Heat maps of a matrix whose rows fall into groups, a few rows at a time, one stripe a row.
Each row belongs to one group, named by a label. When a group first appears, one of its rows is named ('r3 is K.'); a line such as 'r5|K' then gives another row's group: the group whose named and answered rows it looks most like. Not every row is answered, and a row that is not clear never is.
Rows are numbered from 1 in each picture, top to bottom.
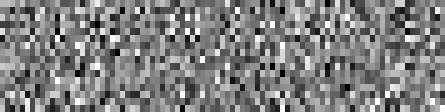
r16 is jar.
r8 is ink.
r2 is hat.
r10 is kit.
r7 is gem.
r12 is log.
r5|ink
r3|ink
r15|gem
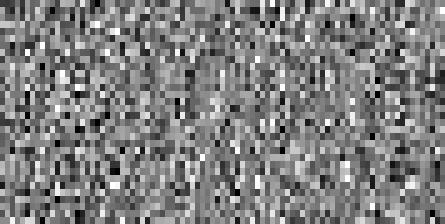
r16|log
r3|jar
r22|hat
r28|log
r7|hat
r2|jar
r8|jar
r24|ink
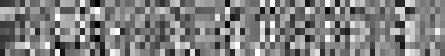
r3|log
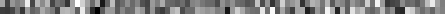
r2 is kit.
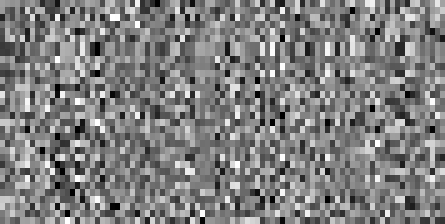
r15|gem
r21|gem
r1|hat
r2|jar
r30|ink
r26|gem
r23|gem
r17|hat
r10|gem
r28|jar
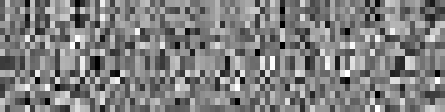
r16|gem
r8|ink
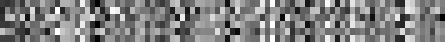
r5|log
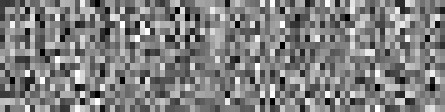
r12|hat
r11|gem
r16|gem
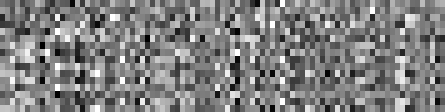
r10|log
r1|jar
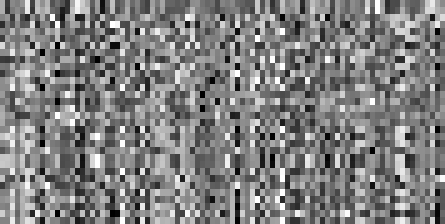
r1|gem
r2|gem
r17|log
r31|ink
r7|ink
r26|jar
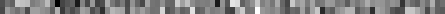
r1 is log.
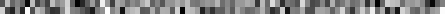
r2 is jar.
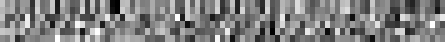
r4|gem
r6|log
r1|ink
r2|ink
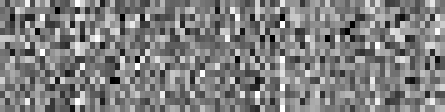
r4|jar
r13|jar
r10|ink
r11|jar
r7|gem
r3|hat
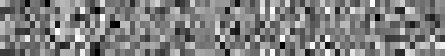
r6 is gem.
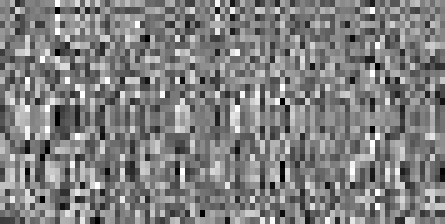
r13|gem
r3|log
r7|gem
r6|jar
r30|gem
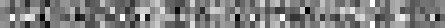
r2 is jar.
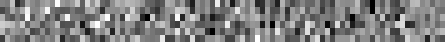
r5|jar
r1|log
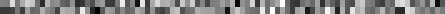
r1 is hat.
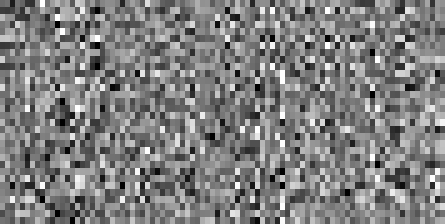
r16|gem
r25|hat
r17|jar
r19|ink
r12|gem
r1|hat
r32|jar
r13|ink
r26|gem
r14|log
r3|log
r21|jar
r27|hat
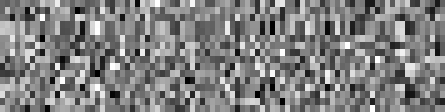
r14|ink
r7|ink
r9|gem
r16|log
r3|hat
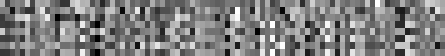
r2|hat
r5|ink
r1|gem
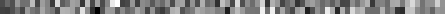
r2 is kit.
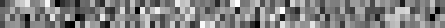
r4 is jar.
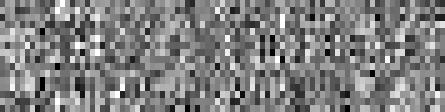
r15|log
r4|jar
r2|log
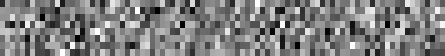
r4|jar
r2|hat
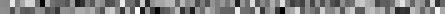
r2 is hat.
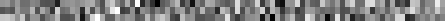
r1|hat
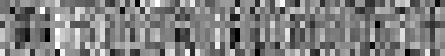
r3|log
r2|hat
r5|log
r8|ink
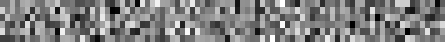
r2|ink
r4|jar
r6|kit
